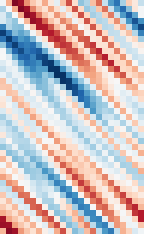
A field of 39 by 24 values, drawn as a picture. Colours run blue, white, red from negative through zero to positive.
Slope: none. Grain: diagonal, down to the right. Average level on the scale: 50%.
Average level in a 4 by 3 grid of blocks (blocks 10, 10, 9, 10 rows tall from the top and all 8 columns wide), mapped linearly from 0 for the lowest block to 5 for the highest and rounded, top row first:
152 | 103 | 132 | 424
